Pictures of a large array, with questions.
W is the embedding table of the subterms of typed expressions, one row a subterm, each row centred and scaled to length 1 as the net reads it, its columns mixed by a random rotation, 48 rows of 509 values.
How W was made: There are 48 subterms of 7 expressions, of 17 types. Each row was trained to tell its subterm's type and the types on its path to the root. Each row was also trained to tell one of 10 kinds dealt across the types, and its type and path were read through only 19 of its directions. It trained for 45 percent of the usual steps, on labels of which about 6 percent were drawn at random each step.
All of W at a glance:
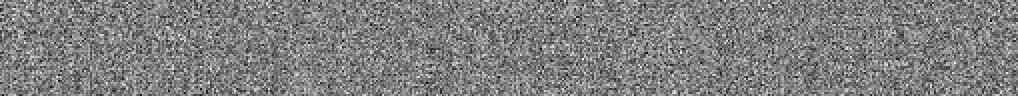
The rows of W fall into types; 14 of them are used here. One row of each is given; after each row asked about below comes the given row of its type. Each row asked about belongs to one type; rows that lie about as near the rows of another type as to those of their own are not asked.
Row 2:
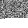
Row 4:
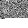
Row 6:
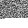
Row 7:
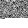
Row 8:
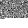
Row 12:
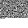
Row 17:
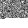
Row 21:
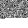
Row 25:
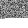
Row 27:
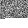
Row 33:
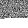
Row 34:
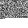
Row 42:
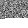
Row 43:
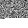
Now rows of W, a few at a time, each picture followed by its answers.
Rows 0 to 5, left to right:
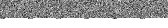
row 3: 27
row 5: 6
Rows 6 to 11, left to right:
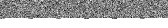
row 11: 42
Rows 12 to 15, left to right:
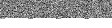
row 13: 25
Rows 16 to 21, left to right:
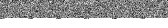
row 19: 34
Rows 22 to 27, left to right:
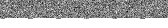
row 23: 12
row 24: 8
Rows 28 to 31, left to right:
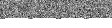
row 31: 25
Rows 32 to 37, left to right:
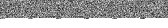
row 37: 17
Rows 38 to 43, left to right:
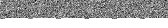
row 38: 27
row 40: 12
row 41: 4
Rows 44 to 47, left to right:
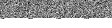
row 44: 8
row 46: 8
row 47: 7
